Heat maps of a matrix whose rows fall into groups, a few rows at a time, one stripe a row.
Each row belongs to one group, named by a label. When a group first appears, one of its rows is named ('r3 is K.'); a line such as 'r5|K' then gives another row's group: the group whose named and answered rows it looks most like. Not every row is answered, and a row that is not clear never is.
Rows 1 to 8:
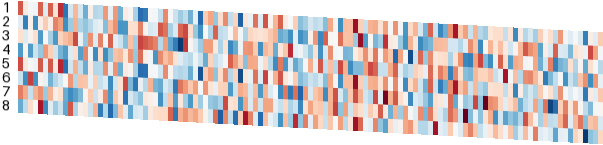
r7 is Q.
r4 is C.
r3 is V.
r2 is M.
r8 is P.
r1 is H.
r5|H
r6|P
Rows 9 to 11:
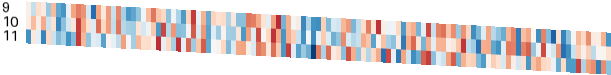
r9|V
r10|V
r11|C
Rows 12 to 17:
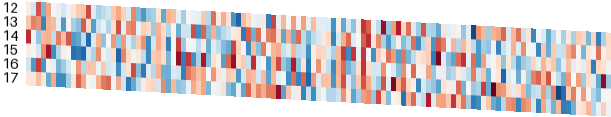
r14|Q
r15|Q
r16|P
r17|V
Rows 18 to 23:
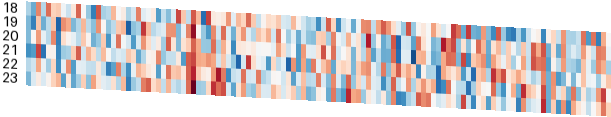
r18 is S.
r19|M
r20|M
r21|P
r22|M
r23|M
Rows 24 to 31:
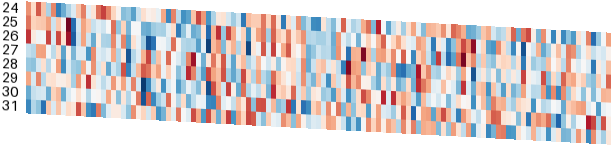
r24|V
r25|H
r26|H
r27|M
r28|M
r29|H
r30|C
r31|S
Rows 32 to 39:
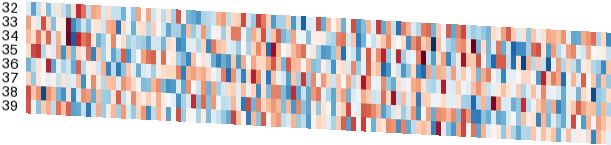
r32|C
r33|Q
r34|H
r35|V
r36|P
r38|V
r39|Q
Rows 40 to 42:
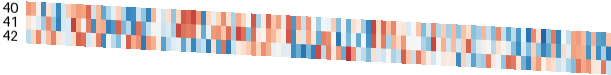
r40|S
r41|S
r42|C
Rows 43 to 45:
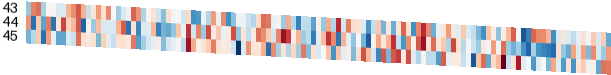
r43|C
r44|S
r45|P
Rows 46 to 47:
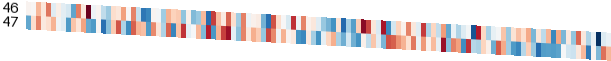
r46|H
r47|S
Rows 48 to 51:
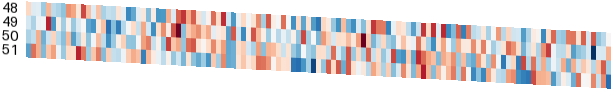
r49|P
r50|M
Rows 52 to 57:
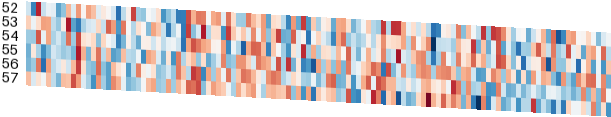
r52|P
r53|Q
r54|P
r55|C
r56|S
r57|S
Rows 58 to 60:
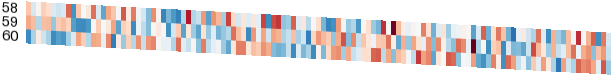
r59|Q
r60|C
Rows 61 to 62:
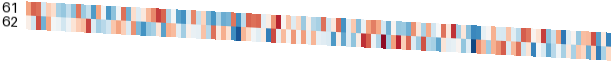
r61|V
